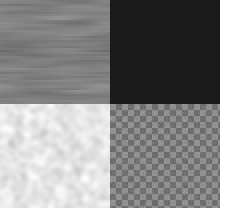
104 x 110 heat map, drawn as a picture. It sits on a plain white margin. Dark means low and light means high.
The table splits into 2 rows of 2 panels. Panel 1,1: middling, streaked across, faint in contrast. Panel 1,2: very low, flat. Panel 2,1: very high, blotchy, faint in contrast. Panel 2,2: middling, checkered.
